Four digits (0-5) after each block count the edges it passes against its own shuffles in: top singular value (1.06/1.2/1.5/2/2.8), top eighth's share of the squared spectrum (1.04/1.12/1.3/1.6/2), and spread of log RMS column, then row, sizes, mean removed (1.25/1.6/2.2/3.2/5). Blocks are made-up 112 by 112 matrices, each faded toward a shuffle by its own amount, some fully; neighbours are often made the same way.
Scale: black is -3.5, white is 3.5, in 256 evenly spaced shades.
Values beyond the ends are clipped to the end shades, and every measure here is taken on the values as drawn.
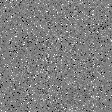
3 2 1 0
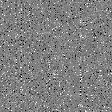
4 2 2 0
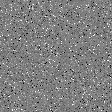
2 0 0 0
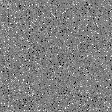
3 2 1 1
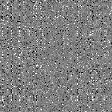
4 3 3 2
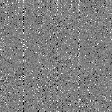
4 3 3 1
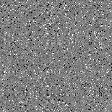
4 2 1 1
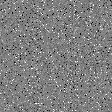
2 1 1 0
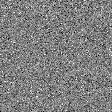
0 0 0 1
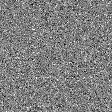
0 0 0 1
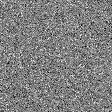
0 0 0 0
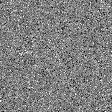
0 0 0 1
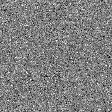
0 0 0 1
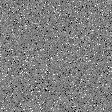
0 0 0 0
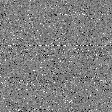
2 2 0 2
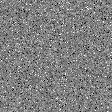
0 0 0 0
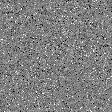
0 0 0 0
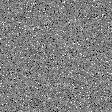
0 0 0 0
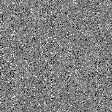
1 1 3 0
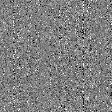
2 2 3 0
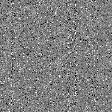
1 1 3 0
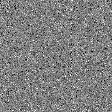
0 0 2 0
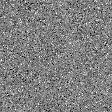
0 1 1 0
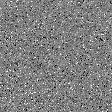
2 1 0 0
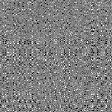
5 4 3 3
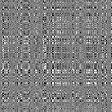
5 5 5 4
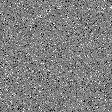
2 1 0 0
